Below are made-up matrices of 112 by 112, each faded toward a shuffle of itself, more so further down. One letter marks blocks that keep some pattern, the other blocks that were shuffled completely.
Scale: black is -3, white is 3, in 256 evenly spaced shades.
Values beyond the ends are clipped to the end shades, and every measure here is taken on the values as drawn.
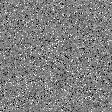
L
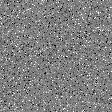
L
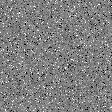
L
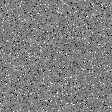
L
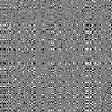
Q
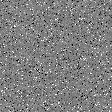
L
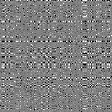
Q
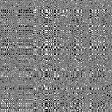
Q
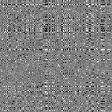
Q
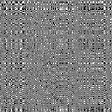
Q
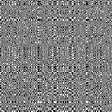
Q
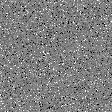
L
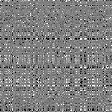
Q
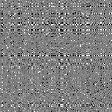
Q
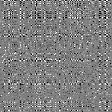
Q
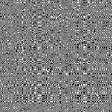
Q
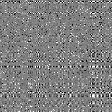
Q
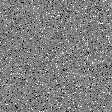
L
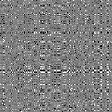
Q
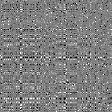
Q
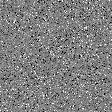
L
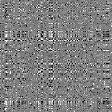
Q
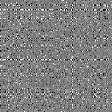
Q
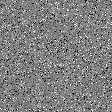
L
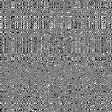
Q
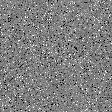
L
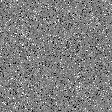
L
